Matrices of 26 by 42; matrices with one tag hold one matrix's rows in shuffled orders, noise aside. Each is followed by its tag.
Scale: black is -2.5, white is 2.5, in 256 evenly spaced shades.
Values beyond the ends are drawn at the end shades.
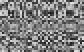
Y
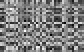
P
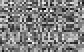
Y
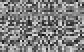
Y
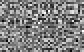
Y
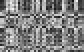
P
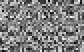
Y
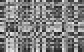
P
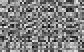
Y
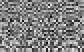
Y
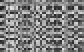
P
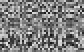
Y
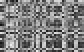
P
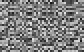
Y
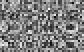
Y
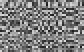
Y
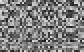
Y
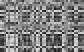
P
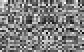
Y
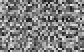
Y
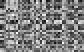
P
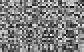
Y
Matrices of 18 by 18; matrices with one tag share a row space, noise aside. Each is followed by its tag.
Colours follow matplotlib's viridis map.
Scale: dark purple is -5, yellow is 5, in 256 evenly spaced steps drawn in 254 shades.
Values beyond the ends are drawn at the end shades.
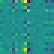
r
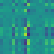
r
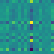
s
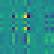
r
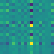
s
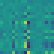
r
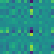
s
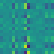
r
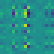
r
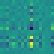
s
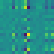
r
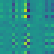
r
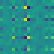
r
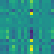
s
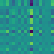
s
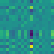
s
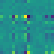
r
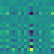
s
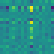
s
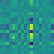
s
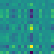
s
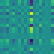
s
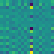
s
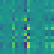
r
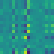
r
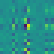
r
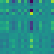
s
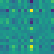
s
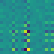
r
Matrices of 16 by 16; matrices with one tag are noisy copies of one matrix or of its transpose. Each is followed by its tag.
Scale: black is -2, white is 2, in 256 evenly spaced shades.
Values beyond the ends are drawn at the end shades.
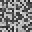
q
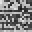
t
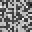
q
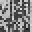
t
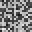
q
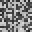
q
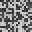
q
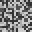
q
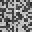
q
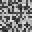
q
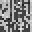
t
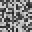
q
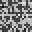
q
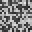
q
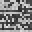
t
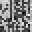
t
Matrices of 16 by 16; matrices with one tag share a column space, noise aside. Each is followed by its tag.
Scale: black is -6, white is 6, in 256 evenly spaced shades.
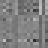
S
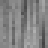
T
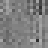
S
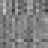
S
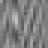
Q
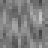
Q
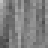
T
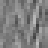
Q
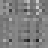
S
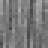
T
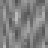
Q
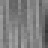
T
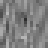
Q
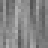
T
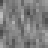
Q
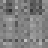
S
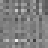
S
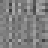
S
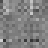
S
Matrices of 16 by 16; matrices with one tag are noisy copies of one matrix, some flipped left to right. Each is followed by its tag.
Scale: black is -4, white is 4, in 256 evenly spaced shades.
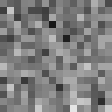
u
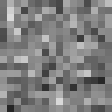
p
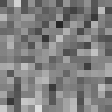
u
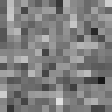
p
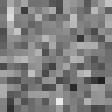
p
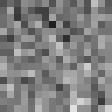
u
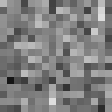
p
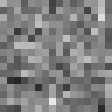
p
